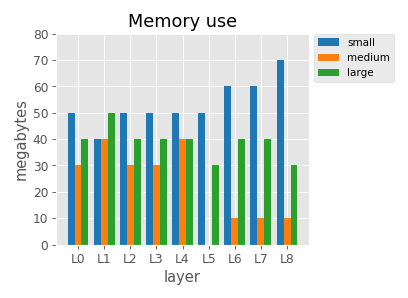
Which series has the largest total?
small
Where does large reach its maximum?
L1
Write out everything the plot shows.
Title: Memory use
x-axis: layer, ticks L0 L1 L2 L3 L4 L5 L6 L7 L8
y-axis: megabytes, ticks 0 10 20 30 40 50 60 70 80
Legend: small, medium, large
Values:
small: 50 40 50 50 50 50 60 60 70
medium: 30 40 30 30 40 0 10 10 10
large: 40 50 40 40 40 30 40 40 30
